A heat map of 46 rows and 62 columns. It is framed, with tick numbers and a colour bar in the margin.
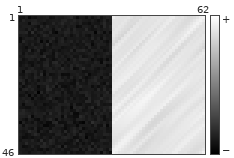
The table splits into one row of 2 panels. Panel 1,1: very low, fine-grained, faint in contrast. Panel 1,2: very high, slanting up to the right, faint in contrast.
